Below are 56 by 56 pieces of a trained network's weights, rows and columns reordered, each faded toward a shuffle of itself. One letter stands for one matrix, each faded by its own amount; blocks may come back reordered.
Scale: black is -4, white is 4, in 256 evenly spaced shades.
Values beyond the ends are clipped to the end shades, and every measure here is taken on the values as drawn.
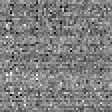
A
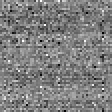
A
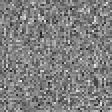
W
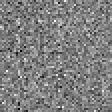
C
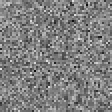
W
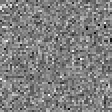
C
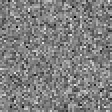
C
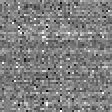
A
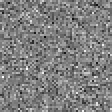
C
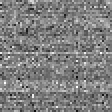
A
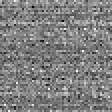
A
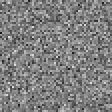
W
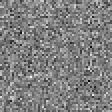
W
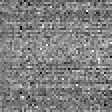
A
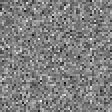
W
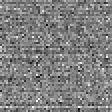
A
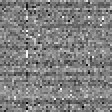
A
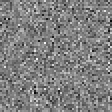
W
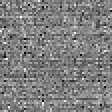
A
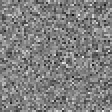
W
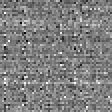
A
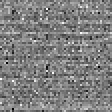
A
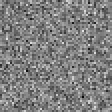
W
